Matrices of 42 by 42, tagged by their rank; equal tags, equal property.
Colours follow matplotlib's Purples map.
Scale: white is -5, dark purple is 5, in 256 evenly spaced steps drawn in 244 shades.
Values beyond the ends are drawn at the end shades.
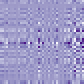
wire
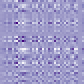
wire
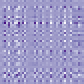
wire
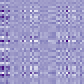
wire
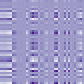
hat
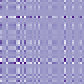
hat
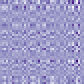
wire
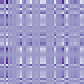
hat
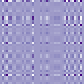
hat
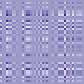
hat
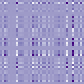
hat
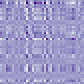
wire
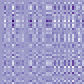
wire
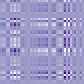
hat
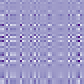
hat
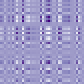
hat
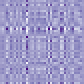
wire
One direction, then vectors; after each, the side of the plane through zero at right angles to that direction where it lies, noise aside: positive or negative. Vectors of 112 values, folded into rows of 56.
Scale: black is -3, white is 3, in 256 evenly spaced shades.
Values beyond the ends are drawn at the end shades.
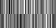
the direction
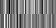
positive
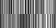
positive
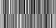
negative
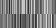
positive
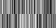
negative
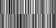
positive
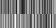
negative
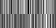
positive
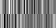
negative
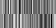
negative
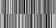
negative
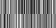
negative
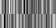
negative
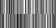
positive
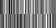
positive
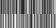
negative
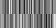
negative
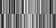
positive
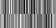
negative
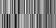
negative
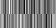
negative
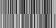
negative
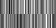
positive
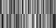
positive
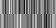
negative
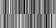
negative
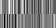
negative
